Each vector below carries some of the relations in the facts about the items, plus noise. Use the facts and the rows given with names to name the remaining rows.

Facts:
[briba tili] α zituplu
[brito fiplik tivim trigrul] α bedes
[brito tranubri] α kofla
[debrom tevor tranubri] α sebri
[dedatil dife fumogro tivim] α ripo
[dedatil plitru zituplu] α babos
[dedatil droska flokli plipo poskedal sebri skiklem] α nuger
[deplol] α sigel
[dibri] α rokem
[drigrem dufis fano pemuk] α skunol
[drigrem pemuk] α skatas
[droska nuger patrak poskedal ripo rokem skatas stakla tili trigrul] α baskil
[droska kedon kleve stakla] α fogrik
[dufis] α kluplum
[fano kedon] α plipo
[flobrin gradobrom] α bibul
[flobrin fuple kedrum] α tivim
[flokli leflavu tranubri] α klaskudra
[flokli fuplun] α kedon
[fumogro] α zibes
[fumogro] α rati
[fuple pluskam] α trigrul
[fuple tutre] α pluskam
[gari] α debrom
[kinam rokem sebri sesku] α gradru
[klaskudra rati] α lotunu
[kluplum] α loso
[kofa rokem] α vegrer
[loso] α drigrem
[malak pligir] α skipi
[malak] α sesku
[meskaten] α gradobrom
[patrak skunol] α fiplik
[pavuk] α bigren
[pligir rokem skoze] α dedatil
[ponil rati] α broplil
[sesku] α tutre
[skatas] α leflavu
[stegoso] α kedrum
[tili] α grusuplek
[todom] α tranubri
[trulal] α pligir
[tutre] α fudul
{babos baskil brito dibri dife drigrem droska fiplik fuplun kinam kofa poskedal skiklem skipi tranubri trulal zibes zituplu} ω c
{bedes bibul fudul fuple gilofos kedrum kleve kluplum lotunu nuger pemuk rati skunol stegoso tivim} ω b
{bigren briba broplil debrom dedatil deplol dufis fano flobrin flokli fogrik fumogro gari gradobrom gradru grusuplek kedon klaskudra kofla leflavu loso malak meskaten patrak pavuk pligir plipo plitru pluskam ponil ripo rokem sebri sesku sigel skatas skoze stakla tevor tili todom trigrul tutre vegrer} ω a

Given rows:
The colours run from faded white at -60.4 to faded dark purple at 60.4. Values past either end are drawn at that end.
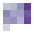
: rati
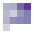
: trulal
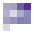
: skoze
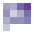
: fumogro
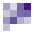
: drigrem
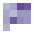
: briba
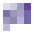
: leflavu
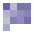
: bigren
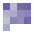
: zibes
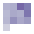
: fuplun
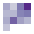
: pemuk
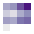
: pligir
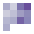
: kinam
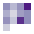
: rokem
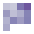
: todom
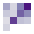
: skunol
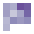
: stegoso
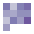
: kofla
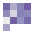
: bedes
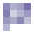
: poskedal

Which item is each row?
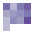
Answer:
broplil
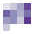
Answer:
klaskudra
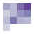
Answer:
fano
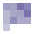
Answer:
kleve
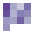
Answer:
baskil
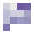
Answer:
debrom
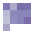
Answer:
fudul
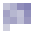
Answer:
flokli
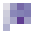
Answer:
tutre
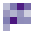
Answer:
zituplu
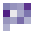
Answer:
ripo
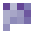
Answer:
bibul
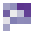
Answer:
tivim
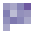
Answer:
tili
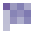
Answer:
fogrik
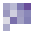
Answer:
brito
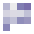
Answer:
sebri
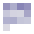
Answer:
plipo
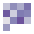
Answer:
trigrul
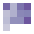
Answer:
skipi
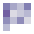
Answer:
nuger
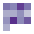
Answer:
babos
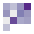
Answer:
fiplik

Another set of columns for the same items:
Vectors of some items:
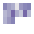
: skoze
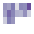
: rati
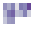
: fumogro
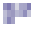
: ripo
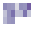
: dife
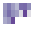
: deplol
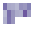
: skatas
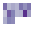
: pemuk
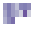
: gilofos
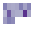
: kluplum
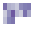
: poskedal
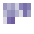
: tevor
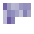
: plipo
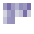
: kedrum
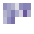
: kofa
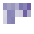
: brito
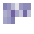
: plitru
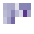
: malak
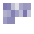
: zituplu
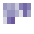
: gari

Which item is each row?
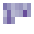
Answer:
skunol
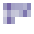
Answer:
bedes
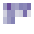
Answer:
gradobrom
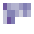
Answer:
kedon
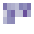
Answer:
patrak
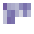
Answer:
fuplun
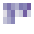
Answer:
flobrin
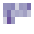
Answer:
lotunu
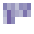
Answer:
leflavu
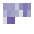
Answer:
debrom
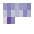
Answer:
kofla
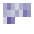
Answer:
gradru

